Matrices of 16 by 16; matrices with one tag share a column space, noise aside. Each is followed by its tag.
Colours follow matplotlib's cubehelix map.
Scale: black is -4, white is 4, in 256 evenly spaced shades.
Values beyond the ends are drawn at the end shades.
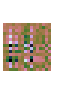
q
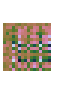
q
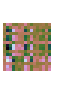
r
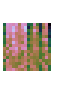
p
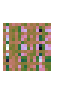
r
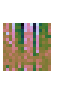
p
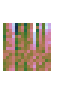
p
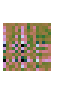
q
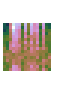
p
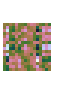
r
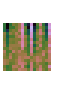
p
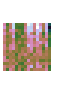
p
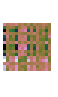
r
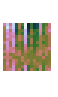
p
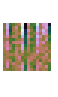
p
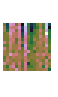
p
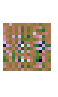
q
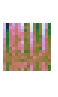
p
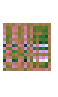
q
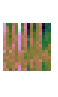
p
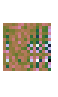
q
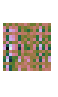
r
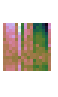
p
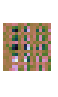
r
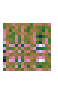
q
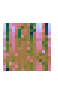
p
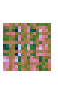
r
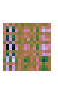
r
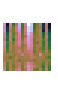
p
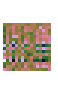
q
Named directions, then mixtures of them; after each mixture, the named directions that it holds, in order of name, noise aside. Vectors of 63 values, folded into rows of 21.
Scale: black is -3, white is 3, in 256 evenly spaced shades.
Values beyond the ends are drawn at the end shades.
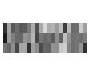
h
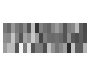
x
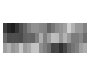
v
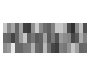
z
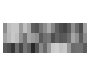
v, z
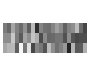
x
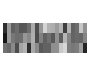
h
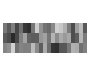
v, z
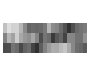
v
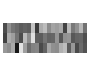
h, x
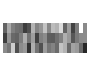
h, z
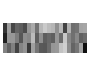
h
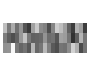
z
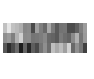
v, x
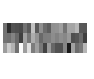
v, x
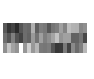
v, x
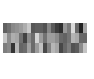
h, z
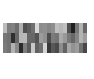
x, z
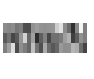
h, z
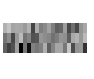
v, x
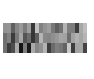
x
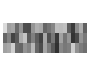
z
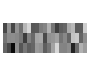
x, z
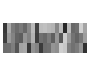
h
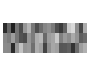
v, z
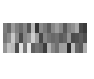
x
